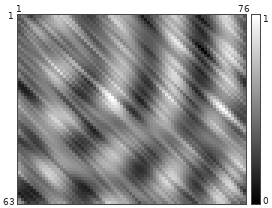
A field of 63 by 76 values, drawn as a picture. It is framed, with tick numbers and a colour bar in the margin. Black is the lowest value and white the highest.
Average level on the scale: 50%. Rings: centred on the top left. Stripes: upright, repeating 4 times. Ninth with the lowest average: bottom left.
